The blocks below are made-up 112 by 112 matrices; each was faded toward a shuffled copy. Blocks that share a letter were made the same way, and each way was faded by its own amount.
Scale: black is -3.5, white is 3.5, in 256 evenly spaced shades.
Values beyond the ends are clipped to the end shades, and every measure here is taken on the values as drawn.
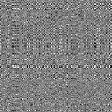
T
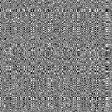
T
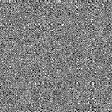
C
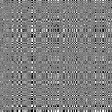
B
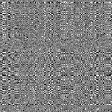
T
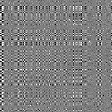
B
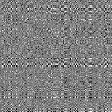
T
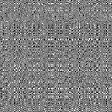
T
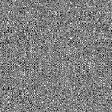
C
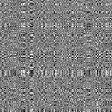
T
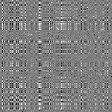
B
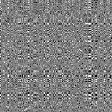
T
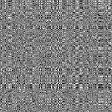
T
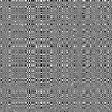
B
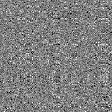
C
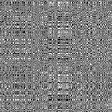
T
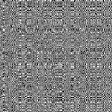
T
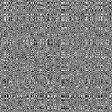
T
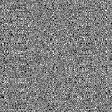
C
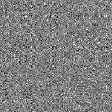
C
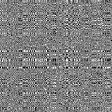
T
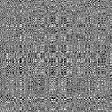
T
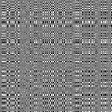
B
